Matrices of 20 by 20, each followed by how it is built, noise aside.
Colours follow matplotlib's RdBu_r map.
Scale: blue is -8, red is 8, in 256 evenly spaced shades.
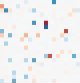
sparse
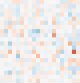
low rank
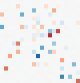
sparse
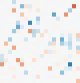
sparse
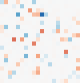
sparse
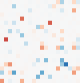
sparse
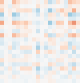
low rank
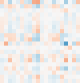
low rank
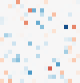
sparse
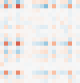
low rank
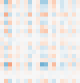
low rank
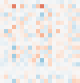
low rank
